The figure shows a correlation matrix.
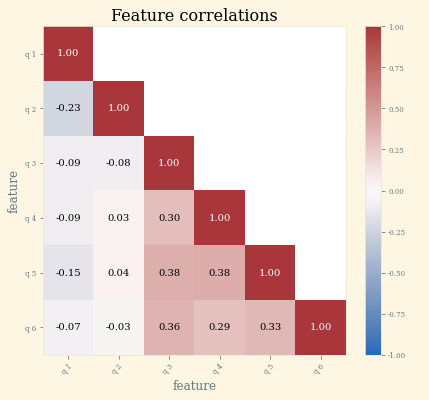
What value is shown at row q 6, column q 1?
-0.07
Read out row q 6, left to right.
-0.07 -0.03 0.36 0.29 0.33 1.00
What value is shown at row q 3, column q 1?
-0.09
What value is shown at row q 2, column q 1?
-0.23
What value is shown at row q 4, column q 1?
-0.09
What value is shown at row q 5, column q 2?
0.04
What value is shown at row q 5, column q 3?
0.38
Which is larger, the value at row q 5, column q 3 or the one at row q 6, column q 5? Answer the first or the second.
the first
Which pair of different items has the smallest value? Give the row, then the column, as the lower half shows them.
q 2, q 1
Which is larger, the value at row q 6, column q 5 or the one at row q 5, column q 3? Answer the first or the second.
the second
